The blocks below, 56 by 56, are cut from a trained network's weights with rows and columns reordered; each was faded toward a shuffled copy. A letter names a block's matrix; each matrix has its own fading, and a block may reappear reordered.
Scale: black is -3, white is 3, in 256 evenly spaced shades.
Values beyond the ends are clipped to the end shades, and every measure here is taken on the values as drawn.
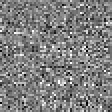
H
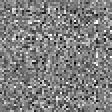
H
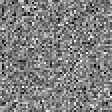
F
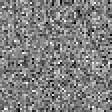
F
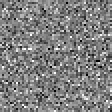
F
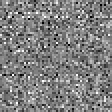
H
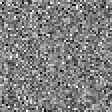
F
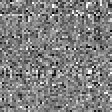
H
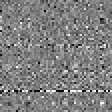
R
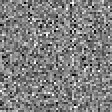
F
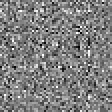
H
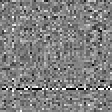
R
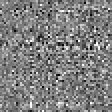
H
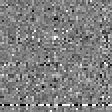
R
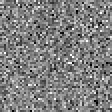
F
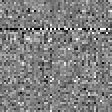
R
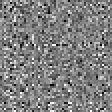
R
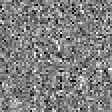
F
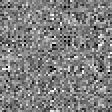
H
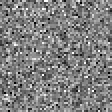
F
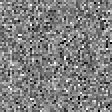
F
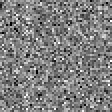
F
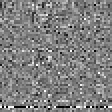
R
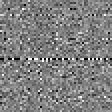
R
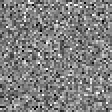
F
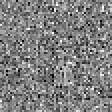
F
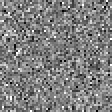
F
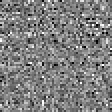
H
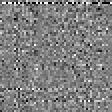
R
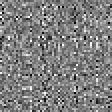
R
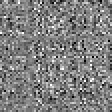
H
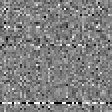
R
